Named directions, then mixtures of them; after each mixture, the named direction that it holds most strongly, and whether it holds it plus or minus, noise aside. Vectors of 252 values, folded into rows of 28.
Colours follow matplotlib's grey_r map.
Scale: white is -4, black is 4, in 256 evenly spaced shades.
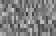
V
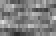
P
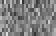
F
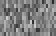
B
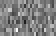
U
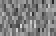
B, plus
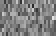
F, minus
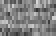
P, plus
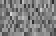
F, minus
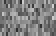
F, minus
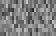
V, minus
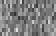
F, plus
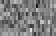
V, plus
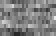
P, plus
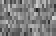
F, minus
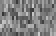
V, minus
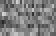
P, minus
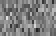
B, plus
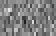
U, plus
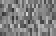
V, minus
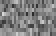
V, plus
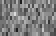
F, minus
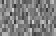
F, plus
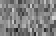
U, minus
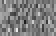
U, plus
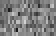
U, minus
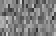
F, plus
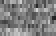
P, minus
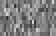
B, minus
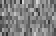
F, minus
